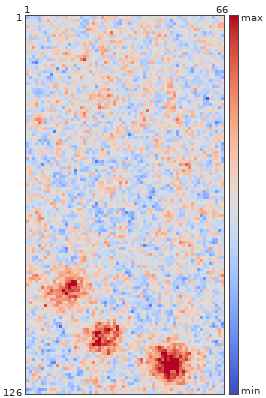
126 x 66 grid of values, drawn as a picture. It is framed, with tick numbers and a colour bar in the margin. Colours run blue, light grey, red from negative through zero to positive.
No single row or column stands out from its neighbours. Overall the values sit about 50% of the way up the scale. The halves do not mirror each other. There is no overall slope. The field is mottled with small blotches. Three bumps rise from the field.
